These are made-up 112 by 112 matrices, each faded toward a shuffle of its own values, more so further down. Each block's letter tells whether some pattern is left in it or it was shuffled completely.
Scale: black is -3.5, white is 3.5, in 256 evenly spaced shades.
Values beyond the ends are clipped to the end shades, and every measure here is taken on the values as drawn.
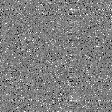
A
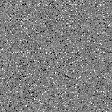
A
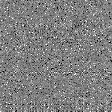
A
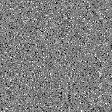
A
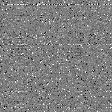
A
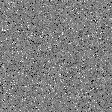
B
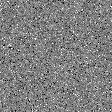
B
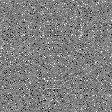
A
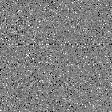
A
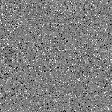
A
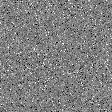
B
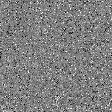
A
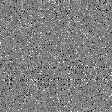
A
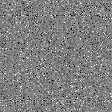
A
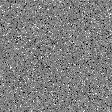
B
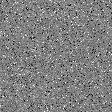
B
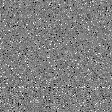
A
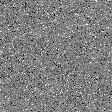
B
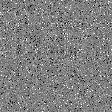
A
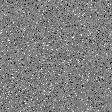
B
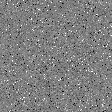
B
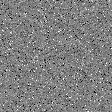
B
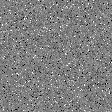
B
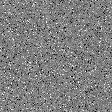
B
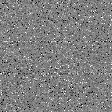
A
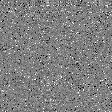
A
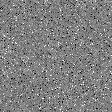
B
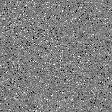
A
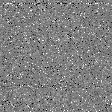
A
